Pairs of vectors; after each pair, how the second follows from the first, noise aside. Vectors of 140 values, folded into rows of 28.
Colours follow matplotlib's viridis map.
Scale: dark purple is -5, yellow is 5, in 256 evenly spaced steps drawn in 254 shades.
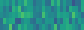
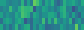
shuffled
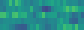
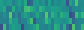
shuffled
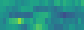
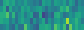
shuffled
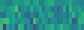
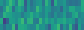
shuffled
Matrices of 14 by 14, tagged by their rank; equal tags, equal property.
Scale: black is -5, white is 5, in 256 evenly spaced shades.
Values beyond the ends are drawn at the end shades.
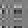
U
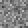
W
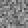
W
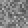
W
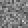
W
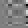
U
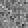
W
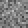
W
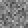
W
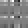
U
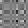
U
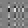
U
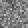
W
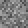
W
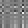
U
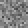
W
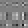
U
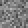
W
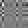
U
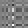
U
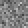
W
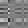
U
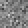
W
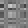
U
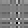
U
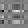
U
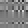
U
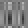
U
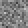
W
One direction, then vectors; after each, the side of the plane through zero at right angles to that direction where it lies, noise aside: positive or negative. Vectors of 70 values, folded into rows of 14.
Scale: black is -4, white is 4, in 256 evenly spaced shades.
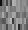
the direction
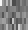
negative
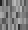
positive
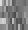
negative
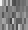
negative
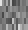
negative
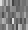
negative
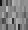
positive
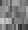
positive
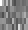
negative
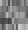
negative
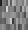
positive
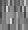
positive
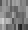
positive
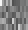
negative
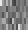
negative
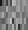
positive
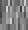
positive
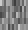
negative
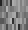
positive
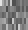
negative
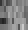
positive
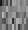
positive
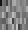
positive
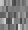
negative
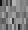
positive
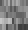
positive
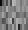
positive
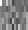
negative
